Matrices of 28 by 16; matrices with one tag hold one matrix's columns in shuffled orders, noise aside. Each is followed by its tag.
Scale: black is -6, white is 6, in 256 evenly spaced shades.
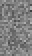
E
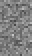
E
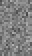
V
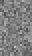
V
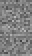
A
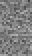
A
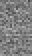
A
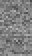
A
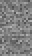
A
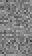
A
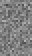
E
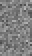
E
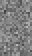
V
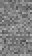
A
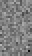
V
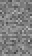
A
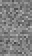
A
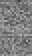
A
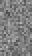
V
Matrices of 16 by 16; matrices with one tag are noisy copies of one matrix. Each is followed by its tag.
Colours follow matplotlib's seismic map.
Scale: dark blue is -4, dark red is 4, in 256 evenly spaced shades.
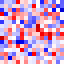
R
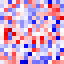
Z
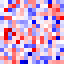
Z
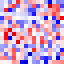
Z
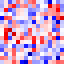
Z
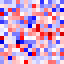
R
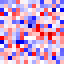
R
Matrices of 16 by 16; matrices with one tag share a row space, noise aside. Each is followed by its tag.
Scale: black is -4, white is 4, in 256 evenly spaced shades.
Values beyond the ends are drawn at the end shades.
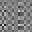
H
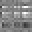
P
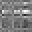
P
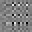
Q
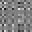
H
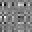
H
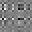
H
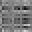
P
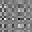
H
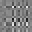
Q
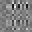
Q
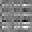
P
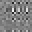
Q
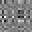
H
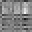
P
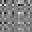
H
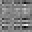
P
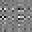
H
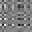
H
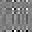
Q
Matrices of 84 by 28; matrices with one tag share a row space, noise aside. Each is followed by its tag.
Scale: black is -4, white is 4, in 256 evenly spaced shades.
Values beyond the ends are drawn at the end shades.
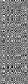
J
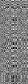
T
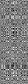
T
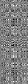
T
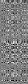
T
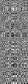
T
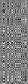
J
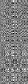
T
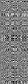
T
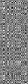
J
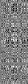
T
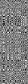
J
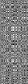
T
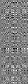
T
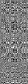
T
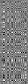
J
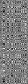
J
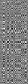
J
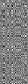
J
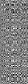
T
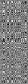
J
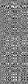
T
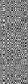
J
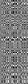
T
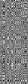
J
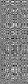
T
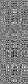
T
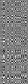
J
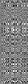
T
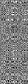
T
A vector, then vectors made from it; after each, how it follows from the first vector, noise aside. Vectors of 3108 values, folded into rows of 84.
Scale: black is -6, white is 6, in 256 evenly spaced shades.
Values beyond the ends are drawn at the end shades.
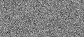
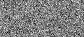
scaled up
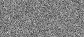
negated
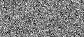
scaled up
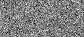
scaled up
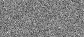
negated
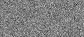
reversed
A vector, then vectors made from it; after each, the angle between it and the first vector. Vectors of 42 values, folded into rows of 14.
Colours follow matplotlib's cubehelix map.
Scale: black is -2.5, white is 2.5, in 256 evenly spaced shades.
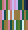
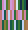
nearly parallel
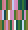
nearly parallel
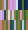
nearly parallel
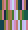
partly aligned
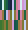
orthogonal
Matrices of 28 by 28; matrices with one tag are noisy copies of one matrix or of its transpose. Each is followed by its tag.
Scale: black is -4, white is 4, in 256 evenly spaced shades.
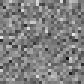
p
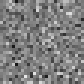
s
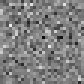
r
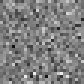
s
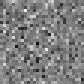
r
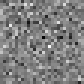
r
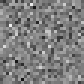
r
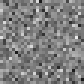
p
